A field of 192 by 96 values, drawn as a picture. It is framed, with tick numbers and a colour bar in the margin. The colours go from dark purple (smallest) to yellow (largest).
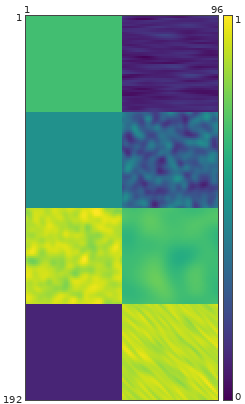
It is made of 4 by 2 panels. Panel 1,1: high, flat. Panel 1,2: very low, streaked across, faint in contrast. Panel 2,1: middling, flat. Panel 2,2: low, blotchy. Panel 3,1: very high, blotchy, faint in contrast. Panel 3,2: high, smooth, faint in contrast. Panel 4,1: very low, flat. Panel 4,2: very high, slanting down to the right, faint in contrast.
